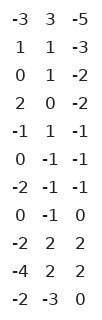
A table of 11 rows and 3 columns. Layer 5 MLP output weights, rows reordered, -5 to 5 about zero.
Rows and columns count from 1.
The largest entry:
3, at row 1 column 2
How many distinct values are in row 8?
2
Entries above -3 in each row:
1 2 3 3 3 3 3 3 3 2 2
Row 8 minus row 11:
2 2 0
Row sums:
-5 -1 -1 0 -1 -2 -4 -1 2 0 -5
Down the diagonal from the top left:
-3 1 -2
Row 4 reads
2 0 -2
